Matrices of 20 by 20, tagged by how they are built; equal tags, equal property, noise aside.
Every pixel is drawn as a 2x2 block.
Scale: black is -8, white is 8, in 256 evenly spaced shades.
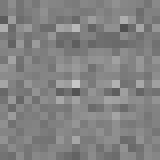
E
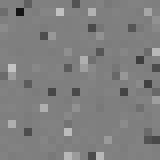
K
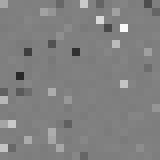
K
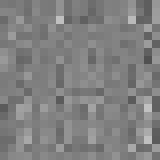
E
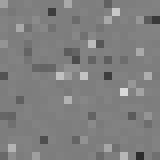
K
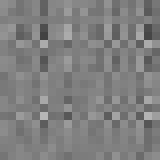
E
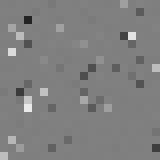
K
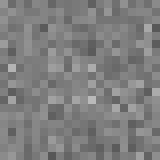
E
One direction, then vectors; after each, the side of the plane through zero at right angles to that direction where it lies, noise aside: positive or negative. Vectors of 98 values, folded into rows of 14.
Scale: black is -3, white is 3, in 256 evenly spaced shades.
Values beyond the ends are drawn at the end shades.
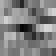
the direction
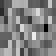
negative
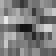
positive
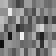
positive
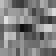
positive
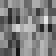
negative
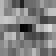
positive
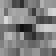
positive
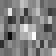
negative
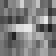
negative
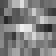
negative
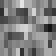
negative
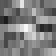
negative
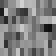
negative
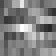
negative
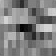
positive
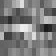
negative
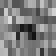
positive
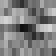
positive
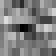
positive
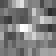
negative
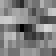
positive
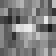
negative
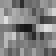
positive
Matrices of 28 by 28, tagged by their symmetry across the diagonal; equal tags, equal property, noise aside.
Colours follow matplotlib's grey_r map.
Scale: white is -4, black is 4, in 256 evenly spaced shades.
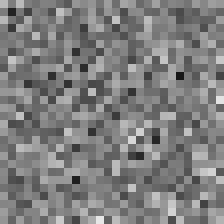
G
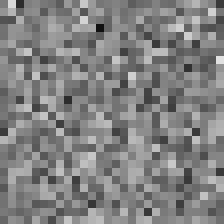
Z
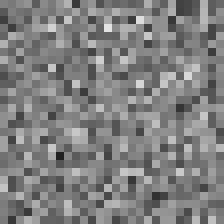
Z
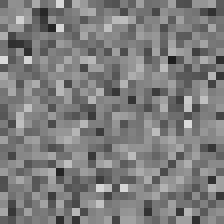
G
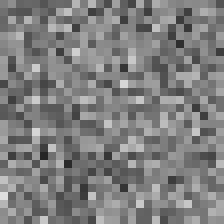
Z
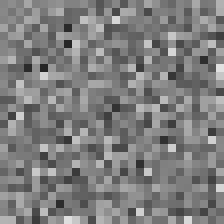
G
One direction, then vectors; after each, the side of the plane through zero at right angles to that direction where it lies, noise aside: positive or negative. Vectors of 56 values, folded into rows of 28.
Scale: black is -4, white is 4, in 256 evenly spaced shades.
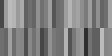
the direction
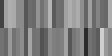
positive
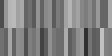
positive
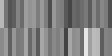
negative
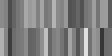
negative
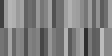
positive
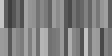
negative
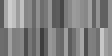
positive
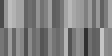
positive
